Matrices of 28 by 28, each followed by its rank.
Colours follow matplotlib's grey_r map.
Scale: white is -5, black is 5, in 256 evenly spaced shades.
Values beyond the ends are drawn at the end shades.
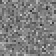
full rank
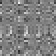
three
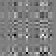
two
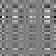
one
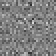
five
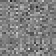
five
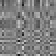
two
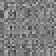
five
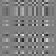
one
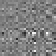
three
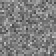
full rank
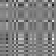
one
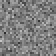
full rank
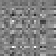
three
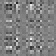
two
